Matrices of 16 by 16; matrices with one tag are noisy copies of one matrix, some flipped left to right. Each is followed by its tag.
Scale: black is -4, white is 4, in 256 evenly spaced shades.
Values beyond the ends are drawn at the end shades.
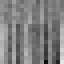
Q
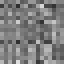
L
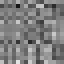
L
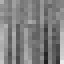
Q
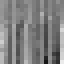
Q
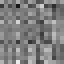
L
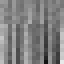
Q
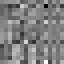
L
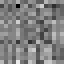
L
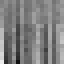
Q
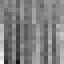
Q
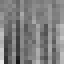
Q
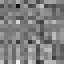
L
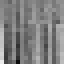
Q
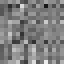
L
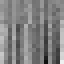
Q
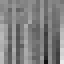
Q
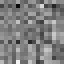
L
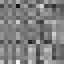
L
